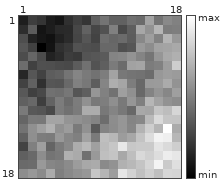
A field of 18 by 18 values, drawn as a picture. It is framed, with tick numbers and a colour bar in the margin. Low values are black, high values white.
Slope: up to the bottom right. Ninth with the highest average: bottom right. Stripes: none. Mirror symmetry: none. Ninth with the lowest average: top left.
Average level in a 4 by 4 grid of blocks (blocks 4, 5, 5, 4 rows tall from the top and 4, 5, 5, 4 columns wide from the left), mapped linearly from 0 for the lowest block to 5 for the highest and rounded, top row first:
0 1 2 3 | 1 2 3 3 | 2 3 3 4 | 2 3 4 5
